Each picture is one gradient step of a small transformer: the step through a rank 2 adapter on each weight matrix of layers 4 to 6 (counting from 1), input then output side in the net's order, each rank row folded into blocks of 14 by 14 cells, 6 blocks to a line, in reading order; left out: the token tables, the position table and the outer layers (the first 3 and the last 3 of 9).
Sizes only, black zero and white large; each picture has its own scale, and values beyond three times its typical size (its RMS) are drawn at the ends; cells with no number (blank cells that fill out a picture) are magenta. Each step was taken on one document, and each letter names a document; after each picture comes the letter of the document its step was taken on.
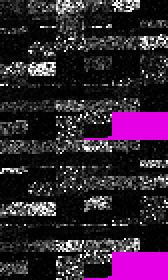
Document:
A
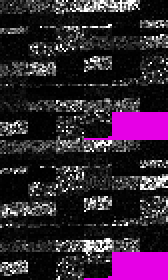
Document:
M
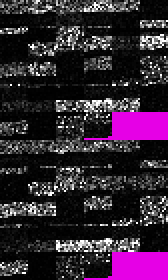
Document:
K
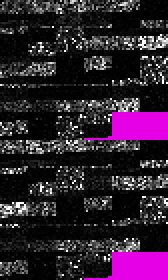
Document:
A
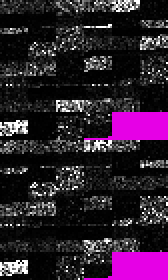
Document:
M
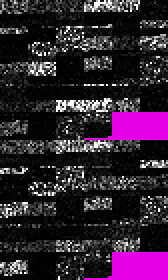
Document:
K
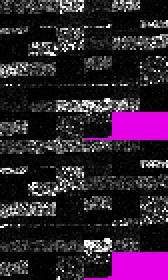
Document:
K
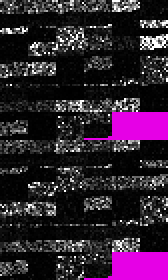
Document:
K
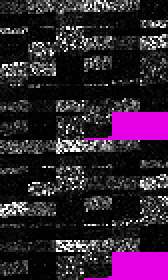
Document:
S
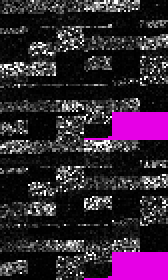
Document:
S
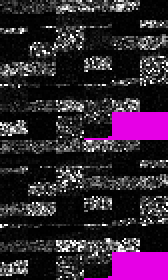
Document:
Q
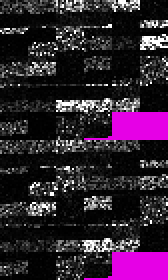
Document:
K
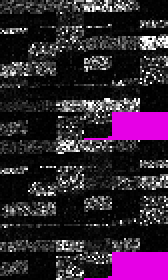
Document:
Q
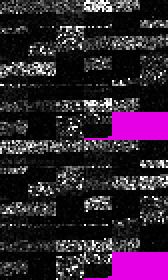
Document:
A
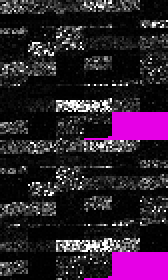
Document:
S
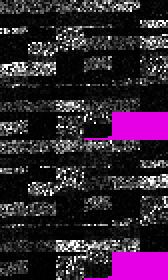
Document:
S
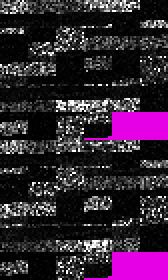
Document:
S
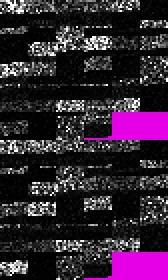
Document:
K
